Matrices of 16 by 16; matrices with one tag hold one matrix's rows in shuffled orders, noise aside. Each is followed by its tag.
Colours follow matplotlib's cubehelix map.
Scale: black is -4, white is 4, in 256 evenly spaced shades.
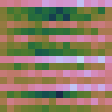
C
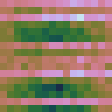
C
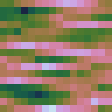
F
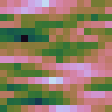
F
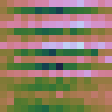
C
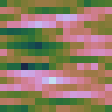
F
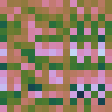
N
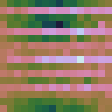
C
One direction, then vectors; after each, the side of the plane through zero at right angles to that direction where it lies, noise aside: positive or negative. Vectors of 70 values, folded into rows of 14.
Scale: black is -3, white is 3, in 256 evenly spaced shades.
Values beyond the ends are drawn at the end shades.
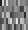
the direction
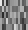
negative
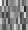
negative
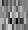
negative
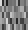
negative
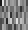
positive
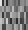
negative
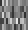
positive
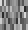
negative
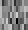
negative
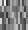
negative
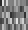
positive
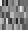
negative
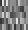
positive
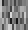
negative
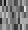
positive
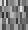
negative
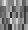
positive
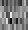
negative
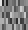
negative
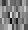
negative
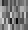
negative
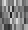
positive
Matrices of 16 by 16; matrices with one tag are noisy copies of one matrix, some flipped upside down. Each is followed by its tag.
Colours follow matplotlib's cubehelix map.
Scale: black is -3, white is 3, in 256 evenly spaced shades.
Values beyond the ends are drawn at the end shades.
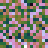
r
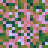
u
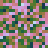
u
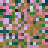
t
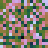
r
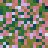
u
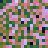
r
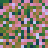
r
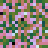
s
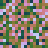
r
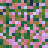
r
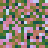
t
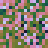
t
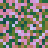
s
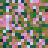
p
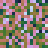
t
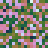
s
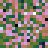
u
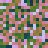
r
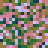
u
